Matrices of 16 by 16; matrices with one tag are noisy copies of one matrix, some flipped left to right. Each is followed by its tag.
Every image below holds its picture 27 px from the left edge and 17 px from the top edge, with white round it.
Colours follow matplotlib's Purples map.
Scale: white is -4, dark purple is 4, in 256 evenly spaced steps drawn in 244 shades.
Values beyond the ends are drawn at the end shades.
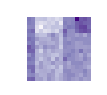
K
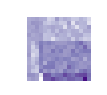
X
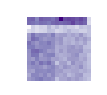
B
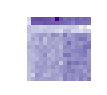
B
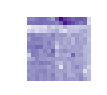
B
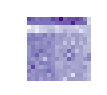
B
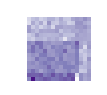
X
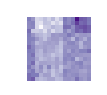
K
